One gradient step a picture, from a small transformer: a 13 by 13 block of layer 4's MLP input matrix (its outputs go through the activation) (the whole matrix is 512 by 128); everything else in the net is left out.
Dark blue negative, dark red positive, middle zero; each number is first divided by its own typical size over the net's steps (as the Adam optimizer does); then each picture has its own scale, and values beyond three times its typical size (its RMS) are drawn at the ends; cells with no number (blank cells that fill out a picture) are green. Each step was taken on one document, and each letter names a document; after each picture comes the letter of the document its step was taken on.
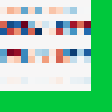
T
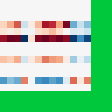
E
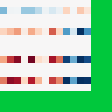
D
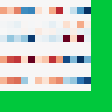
D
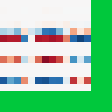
E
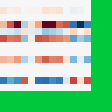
E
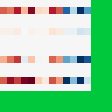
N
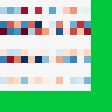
T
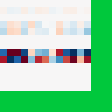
T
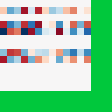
T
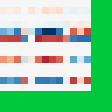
E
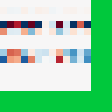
T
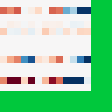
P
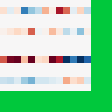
D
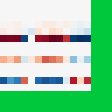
E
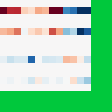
D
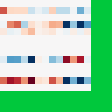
P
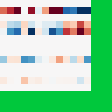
P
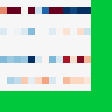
P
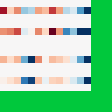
D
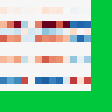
E
